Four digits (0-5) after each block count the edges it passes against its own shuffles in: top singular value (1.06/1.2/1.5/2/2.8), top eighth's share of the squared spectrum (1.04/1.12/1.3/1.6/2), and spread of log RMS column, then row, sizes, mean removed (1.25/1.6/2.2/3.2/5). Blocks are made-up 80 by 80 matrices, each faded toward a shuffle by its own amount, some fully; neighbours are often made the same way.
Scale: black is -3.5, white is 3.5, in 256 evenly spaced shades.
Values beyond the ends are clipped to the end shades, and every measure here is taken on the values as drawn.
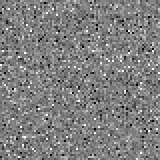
0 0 0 0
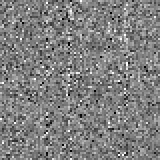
2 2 2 0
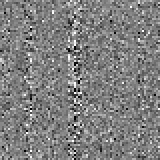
3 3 3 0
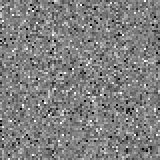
1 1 1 0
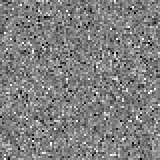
0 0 0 0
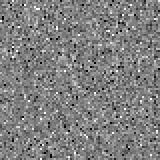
0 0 0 0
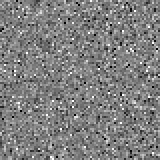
1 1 1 0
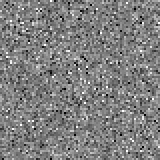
1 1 1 0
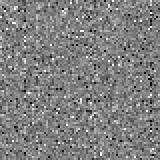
1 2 1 0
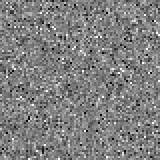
0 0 0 0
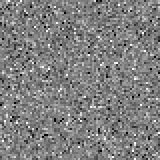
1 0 0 0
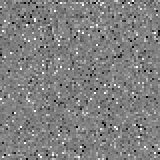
2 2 0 1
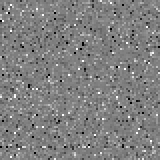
2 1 0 0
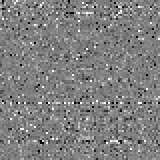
4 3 1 2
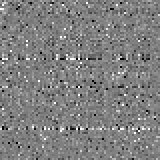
4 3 2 2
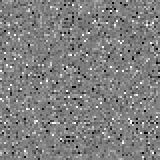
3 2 0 1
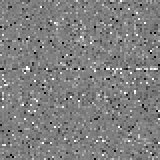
3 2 0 1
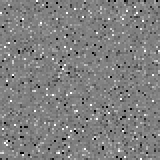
0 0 0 0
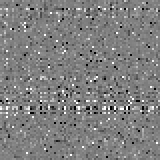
4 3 1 2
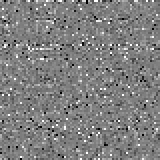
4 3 1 2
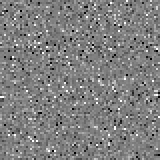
2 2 0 0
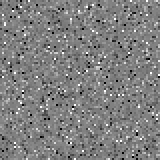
0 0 0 0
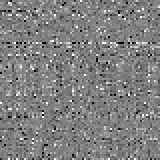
4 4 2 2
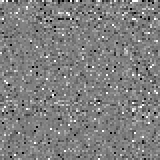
4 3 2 1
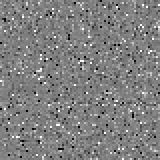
2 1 0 0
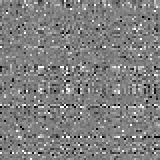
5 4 2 3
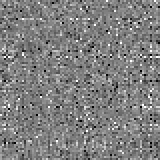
4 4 2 2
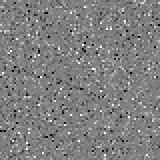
0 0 0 0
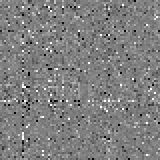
2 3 2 2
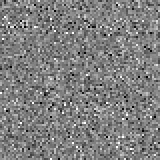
1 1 0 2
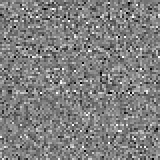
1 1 0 3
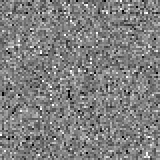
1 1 0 2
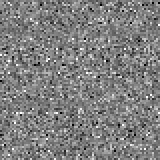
1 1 0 3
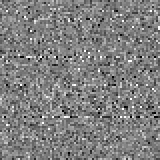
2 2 0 3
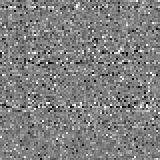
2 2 0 2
